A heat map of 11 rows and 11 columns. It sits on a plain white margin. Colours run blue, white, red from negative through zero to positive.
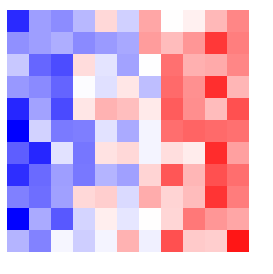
Overall the values sit about 50% of the way up the scale. The ninth with the lowest average is the middle left. There are no regular stripes. There is an overall slope up to the right.
